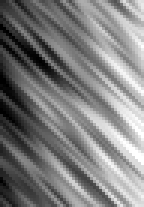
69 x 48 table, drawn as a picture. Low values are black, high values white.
Grain: diagonal, down to the right. Slope: up to the right. Lone odd cells: none.
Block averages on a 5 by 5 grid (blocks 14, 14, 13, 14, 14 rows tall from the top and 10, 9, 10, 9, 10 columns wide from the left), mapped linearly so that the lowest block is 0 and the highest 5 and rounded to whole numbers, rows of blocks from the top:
1 2 2 4 4 | 0 1 2 3 4 | 0 3 3 3 5 | 1 2 3 4 5 | 1 2 3 3 5
